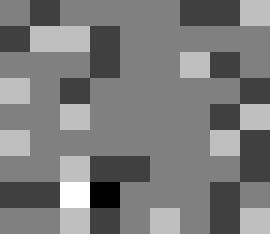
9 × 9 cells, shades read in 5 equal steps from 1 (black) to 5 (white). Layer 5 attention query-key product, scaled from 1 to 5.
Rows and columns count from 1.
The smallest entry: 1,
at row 8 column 4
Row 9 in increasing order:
2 2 3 3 3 3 4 4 4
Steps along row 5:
same up down same same same down up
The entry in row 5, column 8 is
2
